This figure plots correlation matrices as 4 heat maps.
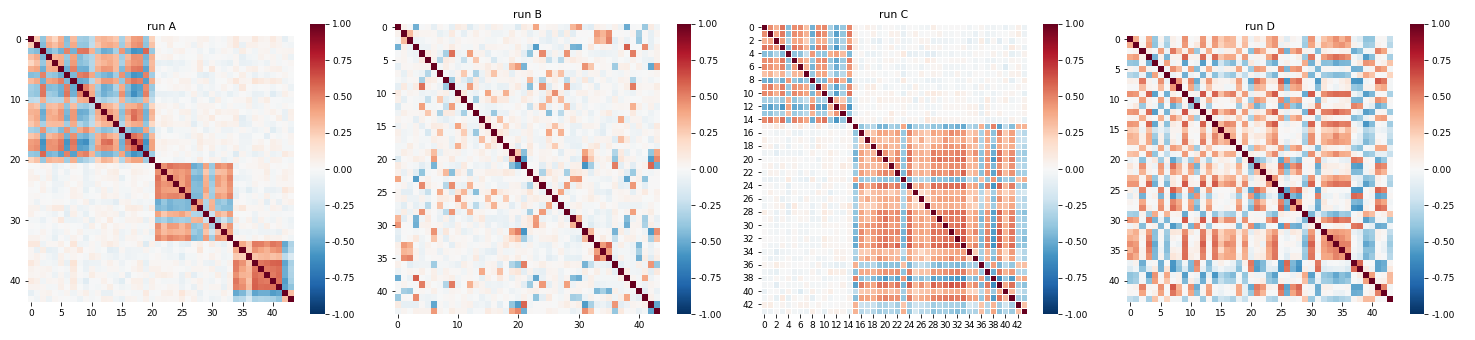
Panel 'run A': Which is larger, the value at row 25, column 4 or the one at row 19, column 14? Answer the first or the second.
the first
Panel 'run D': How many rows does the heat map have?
44
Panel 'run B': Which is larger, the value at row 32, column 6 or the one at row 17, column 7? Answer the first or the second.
the first
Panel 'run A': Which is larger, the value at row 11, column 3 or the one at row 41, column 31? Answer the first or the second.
the first
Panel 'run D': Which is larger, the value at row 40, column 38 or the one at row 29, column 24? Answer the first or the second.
the first
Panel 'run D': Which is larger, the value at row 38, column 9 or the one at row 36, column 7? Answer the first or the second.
the second
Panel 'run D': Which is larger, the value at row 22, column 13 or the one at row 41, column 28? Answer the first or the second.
the second
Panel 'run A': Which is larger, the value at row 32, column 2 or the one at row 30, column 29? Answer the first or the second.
the first
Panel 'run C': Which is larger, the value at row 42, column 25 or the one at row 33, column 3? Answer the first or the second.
the second
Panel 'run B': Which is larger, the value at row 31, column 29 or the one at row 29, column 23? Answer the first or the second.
the second
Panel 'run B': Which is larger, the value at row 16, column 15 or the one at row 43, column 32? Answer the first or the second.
the second
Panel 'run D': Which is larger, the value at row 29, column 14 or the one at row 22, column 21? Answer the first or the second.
the second
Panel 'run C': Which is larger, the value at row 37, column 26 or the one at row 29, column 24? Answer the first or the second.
the second
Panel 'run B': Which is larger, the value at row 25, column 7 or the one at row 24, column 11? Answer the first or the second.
the first
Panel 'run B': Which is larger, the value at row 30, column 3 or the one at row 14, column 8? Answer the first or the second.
the second
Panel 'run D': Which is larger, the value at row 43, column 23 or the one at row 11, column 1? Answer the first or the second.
the second
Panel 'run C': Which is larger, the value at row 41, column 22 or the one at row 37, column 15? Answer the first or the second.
the first
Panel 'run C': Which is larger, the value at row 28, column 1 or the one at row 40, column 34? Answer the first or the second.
the second
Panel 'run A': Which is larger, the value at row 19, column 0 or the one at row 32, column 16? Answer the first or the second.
the second
